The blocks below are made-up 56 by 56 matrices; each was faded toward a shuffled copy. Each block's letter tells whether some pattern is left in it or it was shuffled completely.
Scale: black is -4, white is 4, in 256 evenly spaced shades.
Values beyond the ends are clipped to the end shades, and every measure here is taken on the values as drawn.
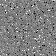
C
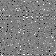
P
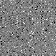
P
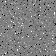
C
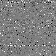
P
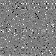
P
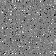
P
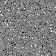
C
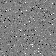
C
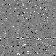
P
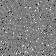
C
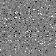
P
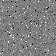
C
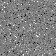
C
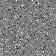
C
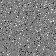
C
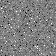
C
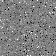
C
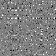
P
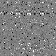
P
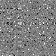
P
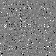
P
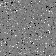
C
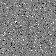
C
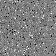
C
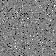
C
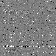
P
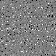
P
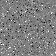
C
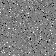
C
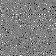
P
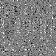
P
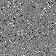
C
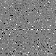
P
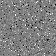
C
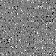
P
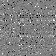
P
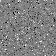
C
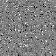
P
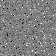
C
